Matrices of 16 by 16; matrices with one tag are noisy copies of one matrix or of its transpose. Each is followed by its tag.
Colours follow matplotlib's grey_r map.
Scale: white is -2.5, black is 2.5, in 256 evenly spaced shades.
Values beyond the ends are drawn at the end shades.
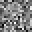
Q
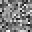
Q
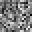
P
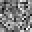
P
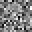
Q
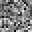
P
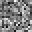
P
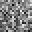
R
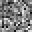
P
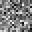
R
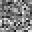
P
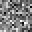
R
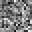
P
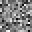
Q
